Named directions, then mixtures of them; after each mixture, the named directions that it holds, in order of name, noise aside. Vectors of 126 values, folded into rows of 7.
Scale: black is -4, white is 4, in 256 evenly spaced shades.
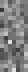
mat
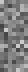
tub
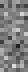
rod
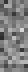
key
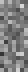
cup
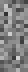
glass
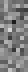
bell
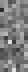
mat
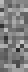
bell, mat, tub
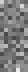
cup, tub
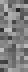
bell, glass, tub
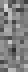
bell, glass, mat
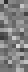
key, tub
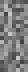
glass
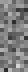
bell, cup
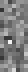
mat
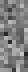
cup, mat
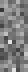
mat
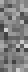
tub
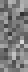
glass, rod, tub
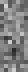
glass, mat, rod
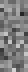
mat, rod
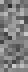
rod, tub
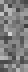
glass, rod, tub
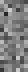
glass, tub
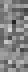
bell, key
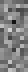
bell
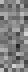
cup, rod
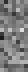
key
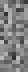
glass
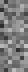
key, mat, tub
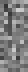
bell, glass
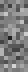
rod, tub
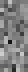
mat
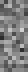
key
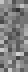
bell, cup
